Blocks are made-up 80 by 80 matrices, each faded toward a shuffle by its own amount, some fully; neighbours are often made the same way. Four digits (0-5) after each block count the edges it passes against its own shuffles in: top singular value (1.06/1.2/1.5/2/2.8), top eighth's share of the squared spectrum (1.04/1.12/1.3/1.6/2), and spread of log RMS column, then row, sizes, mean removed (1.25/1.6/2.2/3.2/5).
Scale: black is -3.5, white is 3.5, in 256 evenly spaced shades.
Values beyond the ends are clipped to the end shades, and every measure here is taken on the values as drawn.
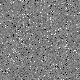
1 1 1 0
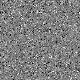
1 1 1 1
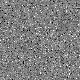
0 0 0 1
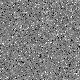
0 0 0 0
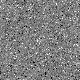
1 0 0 0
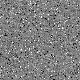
0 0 0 0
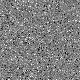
0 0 0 0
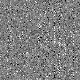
1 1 2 0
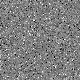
0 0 0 0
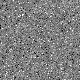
0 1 1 0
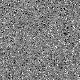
0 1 2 0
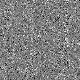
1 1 2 0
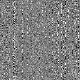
2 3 4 0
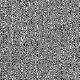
2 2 3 0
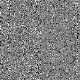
1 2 3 0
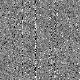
2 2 3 0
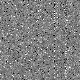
2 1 1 0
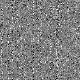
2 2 3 0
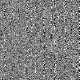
2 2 3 0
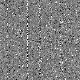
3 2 3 0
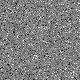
1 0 0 0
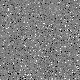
1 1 0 0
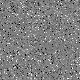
2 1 0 0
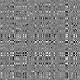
5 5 4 4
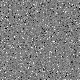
2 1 0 0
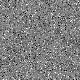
2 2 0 0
